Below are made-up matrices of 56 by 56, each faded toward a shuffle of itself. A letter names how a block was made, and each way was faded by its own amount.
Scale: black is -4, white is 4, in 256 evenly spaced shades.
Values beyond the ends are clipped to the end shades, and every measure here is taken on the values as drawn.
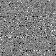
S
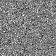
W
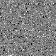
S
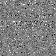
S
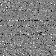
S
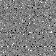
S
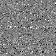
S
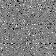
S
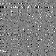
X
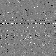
X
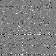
X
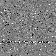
S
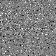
S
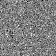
W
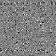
X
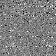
S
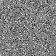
W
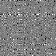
X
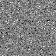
S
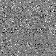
S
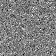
W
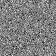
W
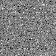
S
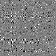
X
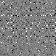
X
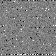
S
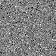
W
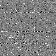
S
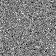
W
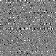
X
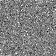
W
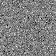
W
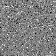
S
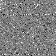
S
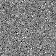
W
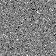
W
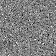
W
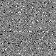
S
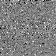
S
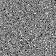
W
